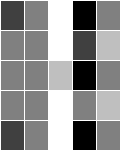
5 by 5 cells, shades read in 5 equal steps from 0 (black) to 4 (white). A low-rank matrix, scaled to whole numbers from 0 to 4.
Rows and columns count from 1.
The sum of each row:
9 12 9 13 9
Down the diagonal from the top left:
1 2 3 2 2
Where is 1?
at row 1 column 1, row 2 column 4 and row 5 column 1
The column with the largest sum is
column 3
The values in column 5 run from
2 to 3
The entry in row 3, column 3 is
3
